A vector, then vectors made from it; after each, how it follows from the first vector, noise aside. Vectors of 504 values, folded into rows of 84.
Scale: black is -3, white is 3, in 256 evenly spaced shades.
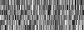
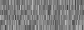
shrunk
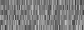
shrunk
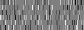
partly zeroed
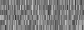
shrunk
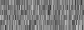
shrunk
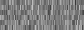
shrunk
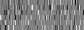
partly zeroed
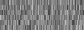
shrunk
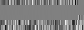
partly zeroed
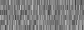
shrunk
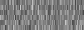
shrunk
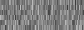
shrunk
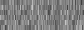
shrunk
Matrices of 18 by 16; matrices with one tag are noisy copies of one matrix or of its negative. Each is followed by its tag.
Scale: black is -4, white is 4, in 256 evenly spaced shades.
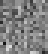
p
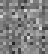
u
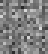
u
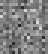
u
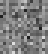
u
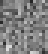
p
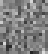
p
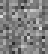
u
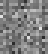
u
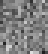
p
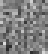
p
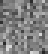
p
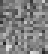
p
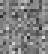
u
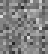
u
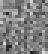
p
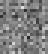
u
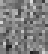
p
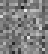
u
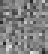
p
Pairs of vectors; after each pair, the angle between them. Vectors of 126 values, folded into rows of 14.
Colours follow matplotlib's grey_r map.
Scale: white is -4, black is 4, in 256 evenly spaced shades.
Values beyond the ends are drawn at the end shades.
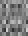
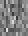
partly aligned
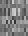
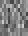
orthogonal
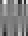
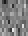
partly opposed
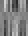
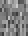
partly opposed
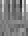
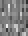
partly opposed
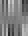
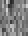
partly opposed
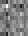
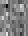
nearly opposite
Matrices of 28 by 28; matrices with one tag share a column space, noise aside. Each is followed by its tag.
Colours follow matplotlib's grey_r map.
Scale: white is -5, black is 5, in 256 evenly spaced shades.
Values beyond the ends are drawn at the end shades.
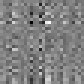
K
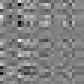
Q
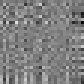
K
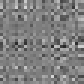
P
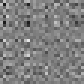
Q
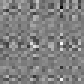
P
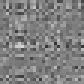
P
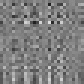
K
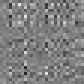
Q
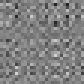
Q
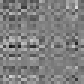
P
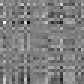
K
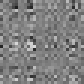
P
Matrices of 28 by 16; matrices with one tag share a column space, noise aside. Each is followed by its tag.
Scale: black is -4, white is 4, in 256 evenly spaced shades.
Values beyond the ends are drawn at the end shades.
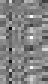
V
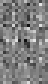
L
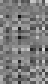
V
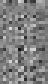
V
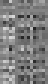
V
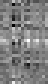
L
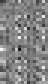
V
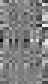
L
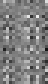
V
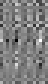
L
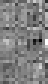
L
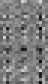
V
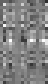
L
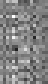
V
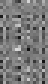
V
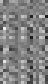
V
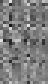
L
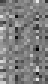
V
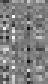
V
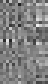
L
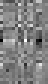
L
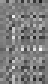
V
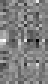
L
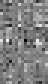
L
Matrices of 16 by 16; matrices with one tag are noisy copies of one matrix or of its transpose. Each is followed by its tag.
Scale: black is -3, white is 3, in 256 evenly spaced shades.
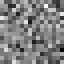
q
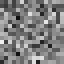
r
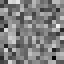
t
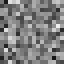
t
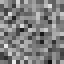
q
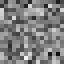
t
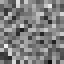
q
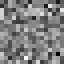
t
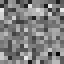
t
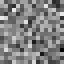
q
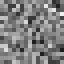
q
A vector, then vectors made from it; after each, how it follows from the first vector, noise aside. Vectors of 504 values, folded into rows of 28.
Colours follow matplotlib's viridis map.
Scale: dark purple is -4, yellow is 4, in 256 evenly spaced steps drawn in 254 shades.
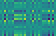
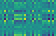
copied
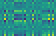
negated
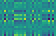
copied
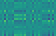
shrunk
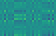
shrunk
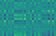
shrunk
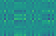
shrunk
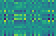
copied
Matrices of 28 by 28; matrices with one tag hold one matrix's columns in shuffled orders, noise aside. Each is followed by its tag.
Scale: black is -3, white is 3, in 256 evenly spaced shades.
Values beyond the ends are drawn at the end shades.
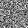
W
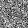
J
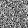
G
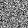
W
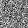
J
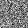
J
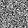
W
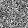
J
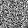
G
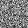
G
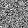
W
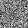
J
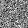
J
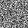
W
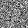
W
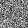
J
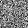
G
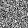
J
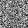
G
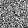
G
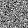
W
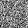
G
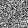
J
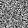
W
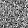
G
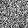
G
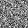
G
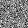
J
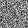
W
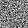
W
